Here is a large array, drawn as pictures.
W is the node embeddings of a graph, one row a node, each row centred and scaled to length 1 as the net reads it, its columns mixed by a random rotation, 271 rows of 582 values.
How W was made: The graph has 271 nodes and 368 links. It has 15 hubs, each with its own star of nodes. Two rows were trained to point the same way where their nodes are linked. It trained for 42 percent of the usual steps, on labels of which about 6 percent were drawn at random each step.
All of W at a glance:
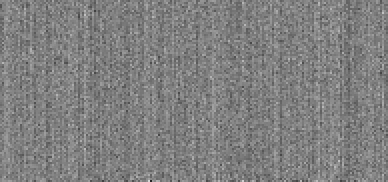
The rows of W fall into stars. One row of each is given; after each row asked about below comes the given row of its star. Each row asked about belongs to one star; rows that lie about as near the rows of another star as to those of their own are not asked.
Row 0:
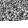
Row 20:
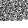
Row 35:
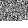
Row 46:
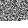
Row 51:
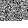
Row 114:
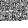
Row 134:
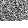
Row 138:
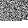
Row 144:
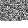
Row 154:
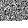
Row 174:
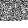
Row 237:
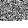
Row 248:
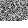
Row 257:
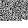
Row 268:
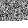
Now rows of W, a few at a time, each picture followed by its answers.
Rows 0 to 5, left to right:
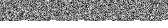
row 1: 114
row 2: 257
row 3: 144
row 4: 51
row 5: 46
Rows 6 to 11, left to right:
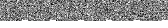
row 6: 35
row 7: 46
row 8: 114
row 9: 46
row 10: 46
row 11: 237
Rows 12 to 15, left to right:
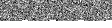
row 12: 46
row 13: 257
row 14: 35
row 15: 257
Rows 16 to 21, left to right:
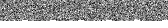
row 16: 268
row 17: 268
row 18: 0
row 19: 237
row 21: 134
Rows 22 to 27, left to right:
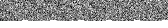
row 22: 0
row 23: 268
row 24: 144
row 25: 174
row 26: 268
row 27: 237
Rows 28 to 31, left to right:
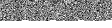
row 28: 35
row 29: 144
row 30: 138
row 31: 257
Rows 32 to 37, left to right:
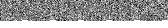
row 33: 174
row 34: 237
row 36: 35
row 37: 144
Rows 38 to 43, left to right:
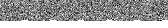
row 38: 248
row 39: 46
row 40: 46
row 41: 0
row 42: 268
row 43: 46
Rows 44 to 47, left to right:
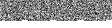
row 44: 35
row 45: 114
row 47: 20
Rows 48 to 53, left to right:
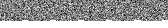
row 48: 35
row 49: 134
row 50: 20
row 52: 0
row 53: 138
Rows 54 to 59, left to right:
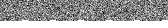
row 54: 51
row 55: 144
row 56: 0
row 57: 46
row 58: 138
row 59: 114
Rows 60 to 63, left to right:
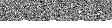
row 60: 154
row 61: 35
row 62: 268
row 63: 46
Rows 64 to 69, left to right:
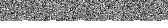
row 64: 268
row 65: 20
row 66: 51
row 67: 154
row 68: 144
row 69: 174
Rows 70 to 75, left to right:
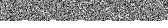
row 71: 154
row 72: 174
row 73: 134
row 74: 0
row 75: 237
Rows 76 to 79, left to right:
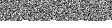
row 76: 35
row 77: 134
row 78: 144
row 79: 174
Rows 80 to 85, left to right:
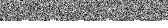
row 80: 248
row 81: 20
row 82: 154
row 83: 0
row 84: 138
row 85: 138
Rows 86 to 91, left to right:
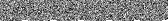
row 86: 268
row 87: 257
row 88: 138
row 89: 257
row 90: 51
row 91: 0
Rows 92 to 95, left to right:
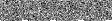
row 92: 138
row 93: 114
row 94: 46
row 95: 0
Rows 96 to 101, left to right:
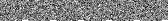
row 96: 20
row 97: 144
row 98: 134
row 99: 0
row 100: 174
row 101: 268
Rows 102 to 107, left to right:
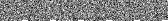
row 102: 174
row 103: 248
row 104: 35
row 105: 138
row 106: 257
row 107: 51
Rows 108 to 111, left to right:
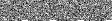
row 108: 46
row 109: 46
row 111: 35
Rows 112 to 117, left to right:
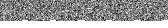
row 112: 114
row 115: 144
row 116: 154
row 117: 134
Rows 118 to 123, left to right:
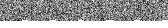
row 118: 248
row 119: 257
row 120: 20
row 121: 35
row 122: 144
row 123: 268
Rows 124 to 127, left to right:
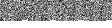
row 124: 248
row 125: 35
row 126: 268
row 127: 268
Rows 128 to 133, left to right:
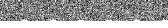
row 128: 134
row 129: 20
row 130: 144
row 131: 144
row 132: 154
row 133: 114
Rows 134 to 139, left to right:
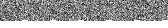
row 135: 20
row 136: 237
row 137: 35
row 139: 268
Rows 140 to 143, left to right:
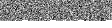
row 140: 154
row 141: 154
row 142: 154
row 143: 35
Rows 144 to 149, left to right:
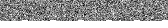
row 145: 268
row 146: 174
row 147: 114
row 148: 0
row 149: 154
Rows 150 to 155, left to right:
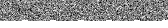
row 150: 237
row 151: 154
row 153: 257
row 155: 0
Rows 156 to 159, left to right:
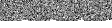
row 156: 174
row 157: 237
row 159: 0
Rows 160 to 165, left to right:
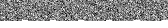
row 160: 51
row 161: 46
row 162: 138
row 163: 20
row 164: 134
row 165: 257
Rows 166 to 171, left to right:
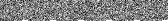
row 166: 0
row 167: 237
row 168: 46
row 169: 257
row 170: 237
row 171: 51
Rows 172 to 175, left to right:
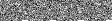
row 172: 144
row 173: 268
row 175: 20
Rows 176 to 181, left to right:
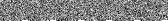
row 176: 257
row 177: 237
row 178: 0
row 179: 35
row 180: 138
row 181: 134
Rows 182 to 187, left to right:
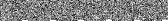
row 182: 46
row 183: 138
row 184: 134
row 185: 20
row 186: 20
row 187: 20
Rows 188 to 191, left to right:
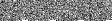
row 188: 257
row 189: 154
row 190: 114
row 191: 51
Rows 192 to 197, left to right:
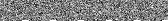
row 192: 174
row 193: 257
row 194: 174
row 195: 51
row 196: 134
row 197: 257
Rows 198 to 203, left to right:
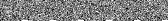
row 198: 114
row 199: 174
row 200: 138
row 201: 20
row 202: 138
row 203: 51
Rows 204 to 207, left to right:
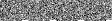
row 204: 268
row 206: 134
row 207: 20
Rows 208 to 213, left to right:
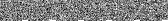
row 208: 248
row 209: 46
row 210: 268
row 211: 0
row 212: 174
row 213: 51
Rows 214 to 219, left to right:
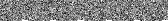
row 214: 237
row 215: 0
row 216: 237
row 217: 51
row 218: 154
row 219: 134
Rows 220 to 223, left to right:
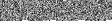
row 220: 114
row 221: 138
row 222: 268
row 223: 257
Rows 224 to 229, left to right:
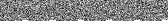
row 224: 138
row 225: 237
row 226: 20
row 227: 248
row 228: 257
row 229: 20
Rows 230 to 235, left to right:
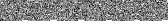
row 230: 114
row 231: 20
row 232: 46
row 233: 268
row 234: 174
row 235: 51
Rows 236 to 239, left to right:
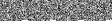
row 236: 134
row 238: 154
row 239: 257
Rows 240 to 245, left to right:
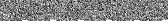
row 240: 46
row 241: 20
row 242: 46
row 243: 114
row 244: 174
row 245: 0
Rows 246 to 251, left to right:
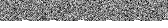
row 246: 138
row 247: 138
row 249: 138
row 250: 46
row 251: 35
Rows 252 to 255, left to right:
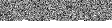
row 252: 237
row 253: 138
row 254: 144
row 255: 114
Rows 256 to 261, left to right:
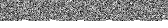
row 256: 51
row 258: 257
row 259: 154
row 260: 138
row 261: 237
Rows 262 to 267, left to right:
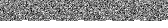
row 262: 154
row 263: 154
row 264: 154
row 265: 154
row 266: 46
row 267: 134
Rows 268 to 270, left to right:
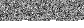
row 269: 20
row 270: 0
